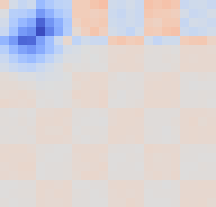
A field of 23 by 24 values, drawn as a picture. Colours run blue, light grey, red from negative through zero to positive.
Histogram: skewed, a long tail of low values. Ninth with the lowest average: top left. Dips: one, in the top left. Seam: horizontal, 20% of the way down, the bottom part calmer.
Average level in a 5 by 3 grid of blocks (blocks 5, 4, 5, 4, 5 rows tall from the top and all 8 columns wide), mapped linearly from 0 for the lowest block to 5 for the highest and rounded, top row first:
055
255
555
555
555
